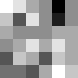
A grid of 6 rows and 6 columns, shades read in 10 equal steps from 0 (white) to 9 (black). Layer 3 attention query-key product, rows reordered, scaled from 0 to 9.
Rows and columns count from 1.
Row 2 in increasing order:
1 2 4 4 6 8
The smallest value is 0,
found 2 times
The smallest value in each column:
0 1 1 3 0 2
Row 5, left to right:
6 2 3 6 2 3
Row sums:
21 25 21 15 22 21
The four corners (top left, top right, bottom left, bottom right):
0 4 5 2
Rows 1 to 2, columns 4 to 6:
4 9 4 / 4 8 4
